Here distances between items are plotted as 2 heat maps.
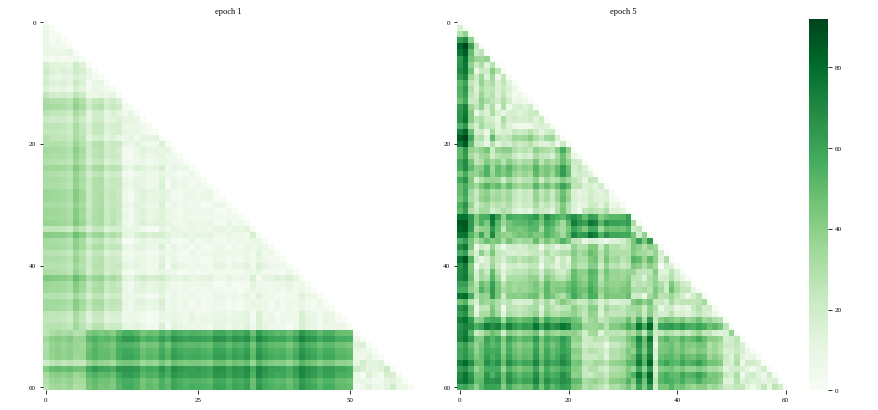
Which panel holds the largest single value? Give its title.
epoch 5
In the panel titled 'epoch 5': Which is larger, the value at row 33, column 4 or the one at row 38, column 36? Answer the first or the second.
the first
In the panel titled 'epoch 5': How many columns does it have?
61
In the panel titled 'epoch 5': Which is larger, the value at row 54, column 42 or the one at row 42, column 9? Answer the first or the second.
the first
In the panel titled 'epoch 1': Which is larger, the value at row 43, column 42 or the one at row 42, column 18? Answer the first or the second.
the second
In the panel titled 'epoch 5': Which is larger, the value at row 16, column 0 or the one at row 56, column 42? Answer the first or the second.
the first
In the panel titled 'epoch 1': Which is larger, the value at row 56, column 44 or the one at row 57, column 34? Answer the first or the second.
the second
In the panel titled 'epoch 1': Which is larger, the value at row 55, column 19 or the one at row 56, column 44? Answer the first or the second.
the first
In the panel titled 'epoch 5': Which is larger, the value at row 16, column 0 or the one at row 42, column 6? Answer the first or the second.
the first
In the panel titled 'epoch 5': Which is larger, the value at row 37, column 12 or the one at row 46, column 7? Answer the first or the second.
the second
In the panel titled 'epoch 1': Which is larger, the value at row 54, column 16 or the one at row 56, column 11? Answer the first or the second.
the first
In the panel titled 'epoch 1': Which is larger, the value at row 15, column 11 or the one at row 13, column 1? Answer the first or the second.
the second
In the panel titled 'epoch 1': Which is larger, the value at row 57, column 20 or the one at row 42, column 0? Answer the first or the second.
the first
